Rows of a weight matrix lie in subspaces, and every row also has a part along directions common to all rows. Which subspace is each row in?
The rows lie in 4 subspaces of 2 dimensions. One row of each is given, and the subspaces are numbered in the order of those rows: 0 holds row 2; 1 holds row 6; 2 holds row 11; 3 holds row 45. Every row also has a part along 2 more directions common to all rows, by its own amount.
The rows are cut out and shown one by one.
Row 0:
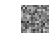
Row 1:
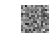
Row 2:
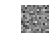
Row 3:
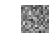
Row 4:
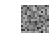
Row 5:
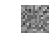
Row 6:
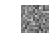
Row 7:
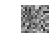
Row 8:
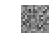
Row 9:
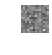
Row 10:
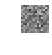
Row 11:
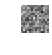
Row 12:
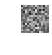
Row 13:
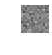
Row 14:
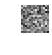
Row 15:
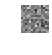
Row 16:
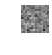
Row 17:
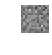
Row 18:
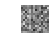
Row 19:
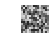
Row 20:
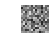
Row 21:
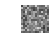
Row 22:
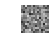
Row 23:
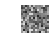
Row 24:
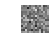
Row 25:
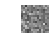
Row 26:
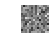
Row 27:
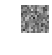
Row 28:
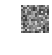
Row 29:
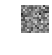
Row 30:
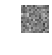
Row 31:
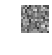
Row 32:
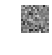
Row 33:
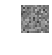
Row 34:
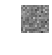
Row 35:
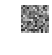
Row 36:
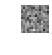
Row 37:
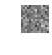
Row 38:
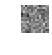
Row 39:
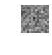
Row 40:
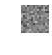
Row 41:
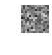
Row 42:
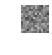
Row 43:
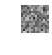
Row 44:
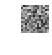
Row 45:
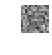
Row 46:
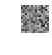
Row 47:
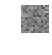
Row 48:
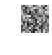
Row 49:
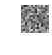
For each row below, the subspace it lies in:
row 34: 2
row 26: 2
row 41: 0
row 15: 3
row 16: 0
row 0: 0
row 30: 0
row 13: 0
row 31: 3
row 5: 1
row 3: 1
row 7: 1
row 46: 3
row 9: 0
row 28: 3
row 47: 2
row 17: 1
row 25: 0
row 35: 3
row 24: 3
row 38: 0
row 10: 1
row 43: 2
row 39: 2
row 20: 1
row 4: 3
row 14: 0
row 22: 0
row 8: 1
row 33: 2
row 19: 0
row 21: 3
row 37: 3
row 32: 2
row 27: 2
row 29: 2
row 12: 3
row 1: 0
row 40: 0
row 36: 0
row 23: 2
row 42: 2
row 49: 2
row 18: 1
